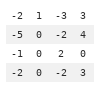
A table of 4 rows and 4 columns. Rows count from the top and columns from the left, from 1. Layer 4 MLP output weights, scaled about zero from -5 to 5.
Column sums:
-10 1 -5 10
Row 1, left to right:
-2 1 -3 3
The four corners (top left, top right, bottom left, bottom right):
-2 3 -2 3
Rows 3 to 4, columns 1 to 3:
-1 0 2 / -2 0 -2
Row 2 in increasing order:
-5 -2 0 4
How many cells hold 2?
1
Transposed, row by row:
-2 -5 -1 -2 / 1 0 0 0 / -3 -2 2 -2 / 3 4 0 3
